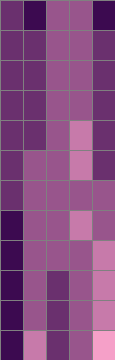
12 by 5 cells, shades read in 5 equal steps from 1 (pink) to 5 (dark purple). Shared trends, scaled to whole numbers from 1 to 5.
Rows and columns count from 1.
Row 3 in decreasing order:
4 4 4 3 3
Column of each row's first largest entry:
2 1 1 1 1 1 1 1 1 1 1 1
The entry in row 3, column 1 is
4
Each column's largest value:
5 5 4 3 5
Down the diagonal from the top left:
4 4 3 3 4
